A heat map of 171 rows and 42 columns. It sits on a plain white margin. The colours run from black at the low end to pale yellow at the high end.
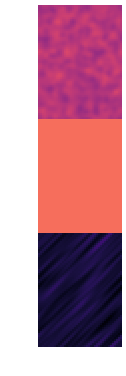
It is made of 3 by 1 panels. Panel 1,1: middling, blotchy, faint in contrast. Panel 2,1: high, flat. Panel 3,1: very low, slanting up to the right, faint in contrast.
